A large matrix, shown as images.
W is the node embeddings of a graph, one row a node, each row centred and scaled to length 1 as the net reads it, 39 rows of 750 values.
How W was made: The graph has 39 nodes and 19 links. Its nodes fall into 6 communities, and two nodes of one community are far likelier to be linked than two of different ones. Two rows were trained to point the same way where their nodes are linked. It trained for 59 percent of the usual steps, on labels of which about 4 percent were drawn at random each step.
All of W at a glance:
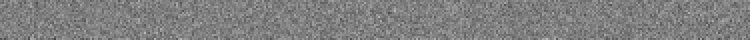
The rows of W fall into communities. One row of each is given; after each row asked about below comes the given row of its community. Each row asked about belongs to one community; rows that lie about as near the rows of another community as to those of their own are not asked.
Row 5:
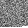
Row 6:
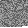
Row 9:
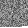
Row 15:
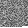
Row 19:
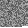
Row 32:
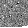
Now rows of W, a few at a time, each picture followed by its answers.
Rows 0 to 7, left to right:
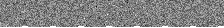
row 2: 6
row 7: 5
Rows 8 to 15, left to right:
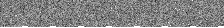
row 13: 9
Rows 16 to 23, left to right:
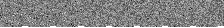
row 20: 19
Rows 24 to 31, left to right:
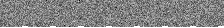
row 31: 32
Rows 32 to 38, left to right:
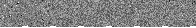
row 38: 15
